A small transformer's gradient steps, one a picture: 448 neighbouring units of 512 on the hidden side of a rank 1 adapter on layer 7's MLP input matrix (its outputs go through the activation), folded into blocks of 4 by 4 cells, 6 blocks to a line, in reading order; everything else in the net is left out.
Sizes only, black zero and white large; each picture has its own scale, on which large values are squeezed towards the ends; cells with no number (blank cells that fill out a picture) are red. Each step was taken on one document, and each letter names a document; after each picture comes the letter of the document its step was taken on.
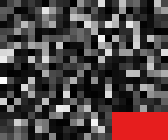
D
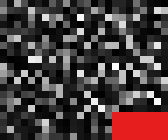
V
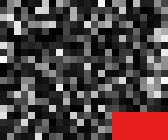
D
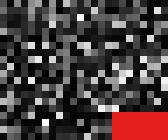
V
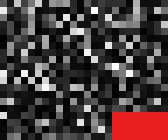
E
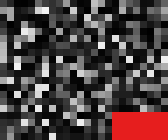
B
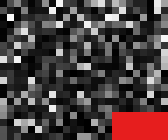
D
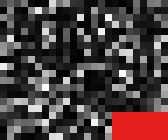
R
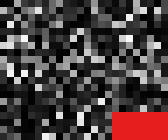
E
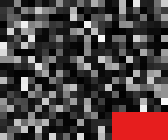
D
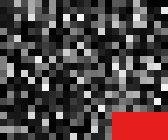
V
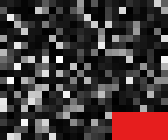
B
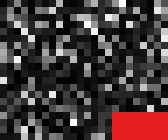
D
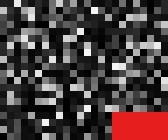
E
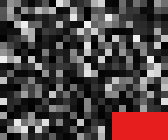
D
